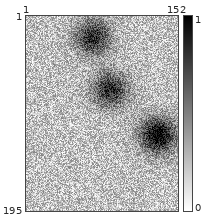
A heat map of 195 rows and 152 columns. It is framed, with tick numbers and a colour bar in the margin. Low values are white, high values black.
Mirror symmetry: none. Bumps: three. Stripes: none. Average level on the scale: 30%.
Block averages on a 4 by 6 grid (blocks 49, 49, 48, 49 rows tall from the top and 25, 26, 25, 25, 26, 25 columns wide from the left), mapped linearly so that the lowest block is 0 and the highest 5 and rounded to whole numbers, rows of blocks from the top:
0 1 4 2 0 0 | 0 0 2 4 1 0 | 0 0 0 0 3 5 | 0 0 0 0 0 0
